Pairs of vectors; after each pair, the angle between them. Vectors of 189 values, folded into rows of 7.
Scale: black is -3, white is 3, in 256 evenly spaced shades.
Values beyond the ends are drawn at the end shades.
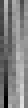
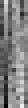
nearly parallel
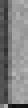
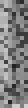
partly opposed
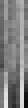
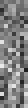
partly opposed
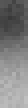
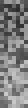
partly aligned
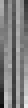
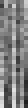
nearly opposite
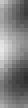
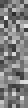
orthogonal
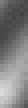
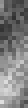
nearly parallel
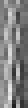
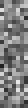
orthogonal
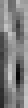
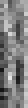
nearly parallel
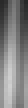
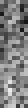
partly aligned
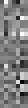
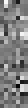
nearly parallel
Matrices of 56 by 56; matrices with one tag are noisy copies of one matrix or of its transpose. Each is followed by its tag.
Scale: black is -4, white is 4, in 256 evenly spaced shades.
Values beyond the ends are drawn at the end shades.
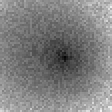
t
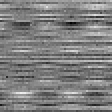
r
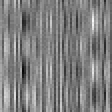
r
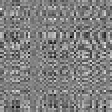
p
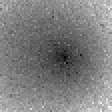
t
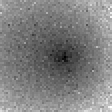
t
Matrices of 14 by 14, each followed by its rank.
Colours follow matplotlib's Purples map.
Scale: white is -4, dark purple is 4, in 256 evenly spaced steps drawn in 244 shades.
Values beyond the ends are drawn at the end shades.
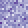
full rank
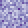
full rank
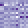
two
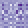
two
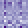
two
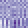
two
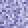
full rank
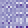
two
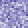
full rank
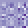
two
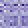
two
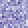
full rank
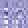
two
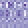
two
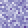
full rank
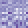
two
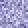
full rank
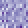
two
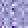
two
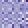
two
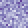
full rank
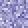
full rank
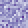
full rank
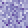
full rank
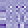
two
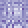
two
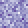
full rank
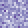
full rank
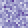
full rank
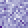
full rank
